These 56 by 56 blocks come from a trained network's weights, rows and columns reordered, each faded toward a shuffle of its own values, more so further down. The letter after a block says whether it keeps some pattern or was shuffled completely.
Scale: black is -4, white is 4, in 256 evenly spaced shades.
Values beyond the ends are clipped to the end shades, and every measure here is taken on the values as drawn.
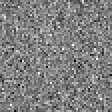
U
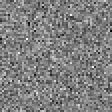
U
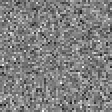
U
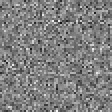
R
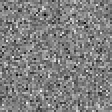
U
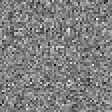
R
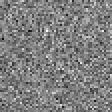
R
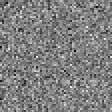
R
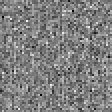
R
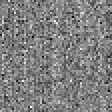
R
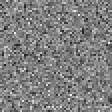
U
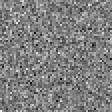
U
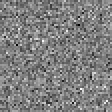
R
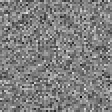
R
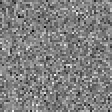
U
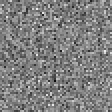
U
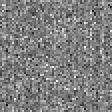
R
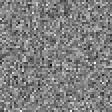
U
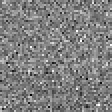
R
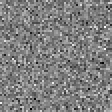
U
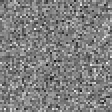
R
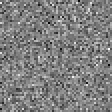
R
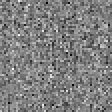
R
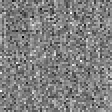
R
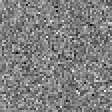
U
